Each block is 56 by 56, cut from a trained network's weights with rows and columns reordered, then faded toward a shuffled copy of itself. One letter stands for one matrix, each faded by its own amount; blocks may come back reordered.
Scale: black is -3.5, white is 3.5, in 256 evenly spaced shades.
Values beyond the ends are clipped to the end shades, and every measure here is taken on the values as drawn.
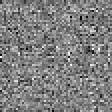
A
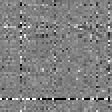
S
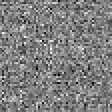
A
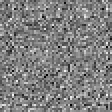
A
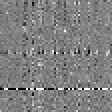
S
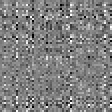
S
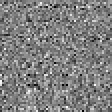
A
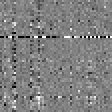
S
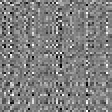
S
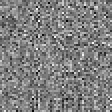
A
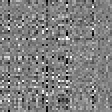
S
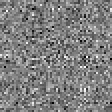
A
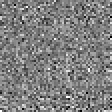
A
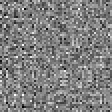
A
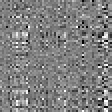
S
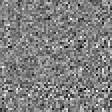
A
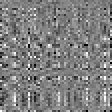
S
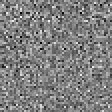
A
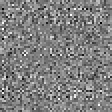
A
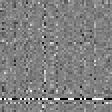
S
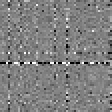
S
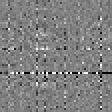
S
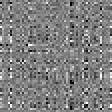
S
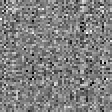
A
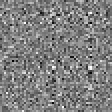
A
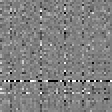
S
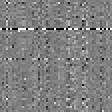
S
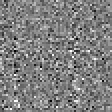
A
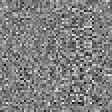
A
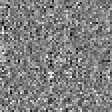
A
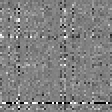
S
